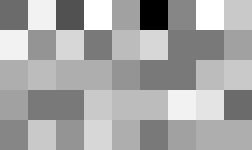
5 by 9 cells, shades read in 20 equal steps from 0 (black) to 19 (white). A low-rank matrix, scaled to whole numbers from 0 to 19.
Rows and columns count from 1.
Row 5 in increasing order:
9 10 11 12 13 13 13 15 16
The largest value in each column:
18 18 16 19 14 16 18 19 15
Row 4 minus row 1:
4 -9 3 -4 2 14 8 -2 -7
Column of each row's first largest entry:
4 1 9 7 4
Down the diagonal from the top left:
8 11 13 15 13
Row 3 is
13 14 13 13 11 9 9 14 15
